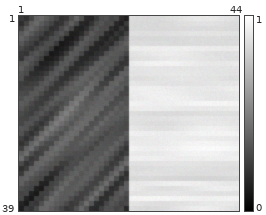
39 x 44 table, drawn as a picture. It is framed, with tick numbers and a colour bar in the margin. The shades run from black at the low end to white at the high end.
The table splits into one row of 2 panels. Panel 1,1: low, slanting up to the right. Panel 1,2: very high, streaked across, faint in contrast.
